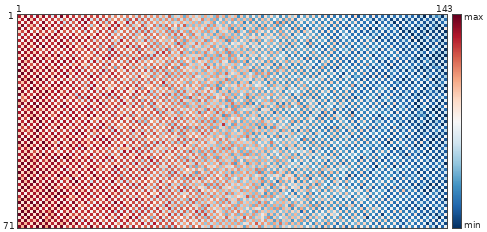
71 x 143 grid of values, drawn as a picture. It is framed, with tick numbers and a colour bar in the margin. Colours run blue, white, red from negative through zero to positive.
Slope: up to the left. Grain: checkered. Average level on the scale: 50%.
